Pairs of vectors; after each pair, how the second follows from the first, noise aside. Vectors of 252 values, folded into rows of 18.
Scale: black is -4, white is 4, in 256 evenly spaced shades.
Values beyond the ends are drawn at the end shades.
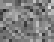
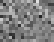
shuffled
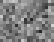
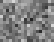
copied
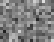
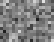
copied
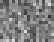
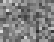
shuffled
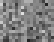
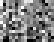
scaled up
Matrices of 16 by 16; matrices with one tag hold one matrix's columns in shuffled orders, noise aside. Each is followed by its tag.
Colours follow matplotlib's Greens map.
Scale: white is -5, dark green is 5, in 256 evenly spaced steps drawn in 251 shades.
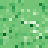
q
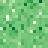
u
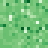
u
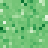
u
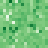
u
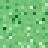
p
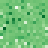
p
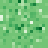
u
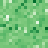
u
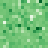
u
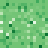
q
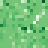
u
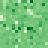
u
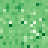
q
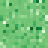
u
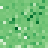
p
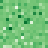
p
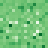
q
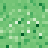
q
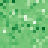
u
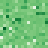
p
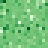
u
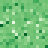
q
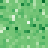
u
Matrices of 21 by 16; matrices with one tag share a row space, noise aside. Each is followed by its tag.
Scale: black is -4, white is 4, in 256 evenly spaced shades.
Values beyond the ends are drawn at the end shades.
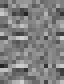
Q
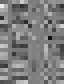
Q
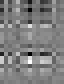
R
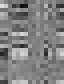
Q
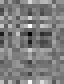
R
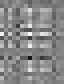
R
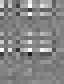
R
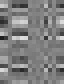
Q
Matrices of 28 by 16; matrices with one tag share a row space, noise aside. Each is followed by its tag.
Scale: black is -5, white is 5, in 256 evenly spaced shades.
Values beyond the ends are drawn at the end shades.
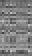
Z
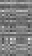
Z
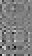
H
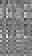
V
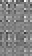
V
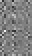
H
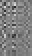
H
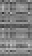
Z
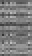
Z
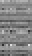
Z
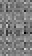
V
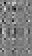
H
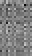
V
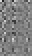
H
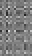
V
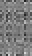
V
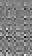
V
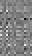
V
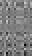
V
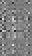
H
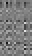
V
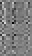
H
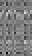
V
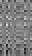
V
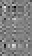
H
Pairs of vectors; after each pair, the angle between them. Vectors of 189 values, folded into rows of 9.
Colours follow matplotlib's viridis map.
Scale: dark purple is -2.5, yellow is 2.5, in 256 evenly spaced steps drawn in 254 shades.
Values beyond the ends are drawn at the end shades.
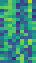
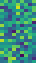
partly opposed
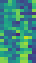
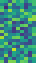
orthogonal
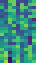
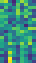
nearly opposite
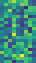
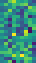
nearly parallel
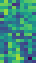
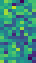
partly aligned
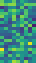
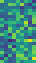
orthogonal
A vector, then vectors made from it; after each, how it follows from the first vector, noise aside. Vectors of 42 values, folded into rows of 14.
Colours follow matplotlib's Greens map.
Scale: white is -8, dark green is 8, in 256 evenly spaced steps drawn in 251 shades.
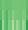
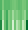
scaled up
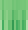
negated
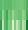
scaled up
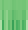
negated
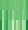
scaled up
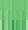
negated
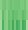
negated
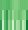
scaled up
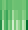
scaled up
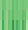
negated
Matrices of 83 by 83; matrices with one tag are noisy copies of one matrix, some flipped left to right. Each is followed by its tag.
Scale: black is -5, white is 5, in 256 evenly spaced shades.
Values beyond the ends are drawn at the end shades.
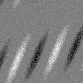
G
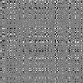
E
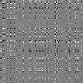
E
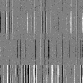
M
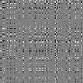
E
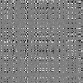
E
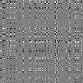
E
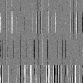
M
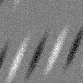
G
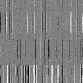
M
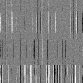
M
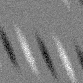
G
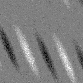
G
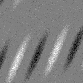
G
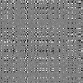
E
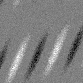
G
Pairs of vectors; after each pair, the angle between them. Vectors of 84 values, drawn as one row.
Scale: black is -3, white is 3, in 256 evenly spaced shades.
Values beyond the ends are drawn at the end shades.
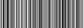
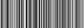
partly aligned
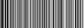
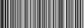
nearly parallel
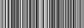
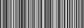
partly opposed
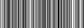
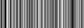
partly opposed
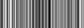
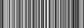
partly aligned
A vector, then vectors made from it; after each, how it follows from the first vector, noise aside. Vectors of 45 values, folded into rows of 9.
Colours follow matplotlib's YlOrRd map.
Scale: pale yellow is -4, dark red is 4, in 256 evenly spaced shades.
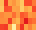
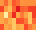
wrapped around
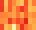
sign-scrambled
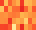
sign-scrambled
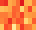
sign-scrambled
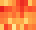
sign-scrambled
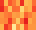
sign-scrambled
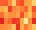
wrapped around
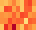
sign-scrambled
